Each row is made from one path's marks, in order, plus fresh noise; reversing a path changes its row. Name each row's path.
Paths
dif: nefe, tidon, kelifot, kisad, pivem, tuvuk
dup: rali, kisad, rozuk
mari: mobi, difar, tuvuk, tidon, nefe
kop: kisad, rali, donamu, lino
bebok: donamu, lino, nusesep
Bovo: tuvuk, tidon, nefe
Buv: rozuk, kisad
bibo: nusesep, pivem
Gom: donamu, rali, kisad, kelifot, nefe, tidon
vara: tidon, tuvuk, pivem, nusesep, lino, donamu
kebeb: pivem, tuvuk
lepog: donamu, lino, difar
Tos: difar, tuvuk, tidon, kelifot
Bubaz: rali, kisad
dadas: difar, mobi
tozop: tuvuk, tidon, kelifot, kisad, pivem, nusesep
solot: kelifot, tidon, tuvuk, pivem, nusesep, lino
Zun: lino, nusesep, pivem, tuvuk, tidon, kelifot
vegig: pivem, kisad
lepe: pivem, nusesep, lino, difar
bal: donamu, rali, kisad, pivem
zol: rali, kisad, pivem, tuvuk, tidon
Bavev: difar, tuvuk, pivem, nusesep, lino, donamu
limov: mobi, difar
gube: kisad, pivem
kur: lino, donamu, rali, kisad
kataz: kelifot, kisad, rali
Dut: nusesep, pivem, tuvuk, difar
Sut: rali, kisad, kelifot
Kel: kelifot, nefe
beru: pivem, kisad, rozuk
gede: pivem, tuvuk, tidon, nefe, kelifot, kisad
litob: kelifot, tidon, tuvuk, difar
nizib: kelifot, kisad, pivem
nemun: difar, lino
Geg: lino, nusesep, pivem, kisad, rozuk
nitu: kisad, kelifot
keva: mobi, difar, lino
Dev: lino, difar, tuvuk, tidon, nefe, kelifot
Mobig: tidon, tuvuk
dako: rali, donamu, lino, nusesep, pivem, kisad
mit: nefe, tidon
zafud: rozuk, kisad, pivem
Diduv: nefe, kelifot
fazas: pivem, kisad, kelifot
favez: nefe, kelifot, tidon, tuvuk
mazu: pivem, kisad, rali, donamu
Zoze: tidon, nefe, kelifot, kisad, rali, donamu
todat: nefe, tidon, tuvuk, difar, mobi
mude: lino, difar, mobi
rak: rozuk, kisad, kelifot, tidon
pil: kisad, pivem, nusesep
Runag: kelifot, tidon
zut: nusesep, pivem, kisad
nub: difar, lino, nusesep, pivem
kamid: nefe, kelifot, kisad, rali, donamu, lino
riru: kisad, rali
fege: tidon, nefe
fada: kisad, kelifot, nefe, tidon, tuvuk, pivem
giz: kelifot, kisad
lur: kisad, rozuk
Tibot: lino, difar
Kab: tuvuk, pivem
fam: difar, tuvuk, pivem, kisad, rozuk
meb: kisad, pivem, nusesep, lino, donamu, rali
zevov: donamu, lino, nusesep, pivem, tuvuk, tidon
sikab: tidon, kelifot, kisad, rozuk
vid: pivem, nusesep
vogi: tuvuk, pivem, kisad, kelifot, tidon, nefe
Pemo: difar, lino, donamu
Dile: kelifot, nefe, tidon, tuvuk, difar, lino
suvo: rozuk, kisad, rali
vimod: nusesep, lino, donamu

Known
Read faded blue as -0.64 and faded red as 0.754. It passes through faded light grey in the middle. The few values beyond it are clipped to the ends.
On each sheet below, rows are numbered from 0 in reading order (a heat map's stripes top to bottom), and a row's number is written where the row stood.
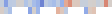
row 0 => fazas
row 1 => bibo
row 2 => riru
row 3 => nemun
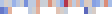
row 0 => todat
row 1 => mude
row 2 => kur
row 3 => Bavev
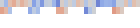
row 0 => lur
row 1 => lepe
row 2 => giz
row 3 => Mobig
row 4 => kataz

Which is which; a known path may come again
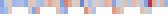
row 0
Zoze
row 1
limov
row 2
bal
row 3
rak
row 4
kataz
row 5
kur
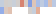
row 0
nemun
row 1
Kel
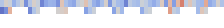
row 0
todat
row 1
Mobig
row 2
Runag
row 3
Kab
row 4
bibo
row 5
vogi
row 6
dup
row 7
Zun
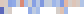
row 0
Bavev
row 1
lepe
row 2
meb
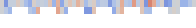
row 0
vegig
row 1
Diduv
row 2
zafud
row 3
mit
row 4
Dev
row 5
dako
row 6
sikab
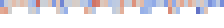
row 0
nitu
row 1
bebok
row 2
beru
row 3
kop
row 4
mude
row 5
kebeb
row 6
suvo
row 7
Bovo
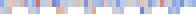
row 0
kamid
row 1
zevov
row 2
nizib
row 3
Dile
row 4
fazas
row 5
fam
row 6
vid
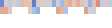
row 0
giz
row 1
mazu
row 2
lur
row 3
Sut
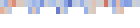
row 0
riru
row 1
zut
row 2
Dut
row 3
Pemo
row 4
litob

